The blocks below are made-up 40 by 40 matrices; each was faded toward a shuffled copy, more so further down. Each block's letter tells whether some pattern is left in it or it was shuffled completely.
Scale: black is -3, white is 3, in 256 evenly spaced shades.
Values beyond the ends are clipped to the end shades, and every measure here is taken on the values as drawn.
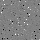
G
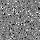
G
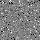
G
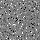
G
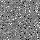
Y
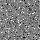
G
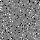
Y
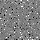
Y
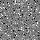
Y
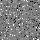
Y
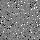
G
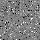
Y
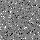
G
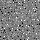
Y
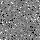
G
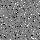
G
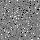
G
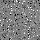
Y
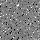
G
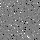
G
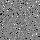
G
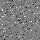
G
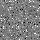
Y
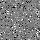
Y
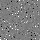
G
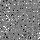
Y
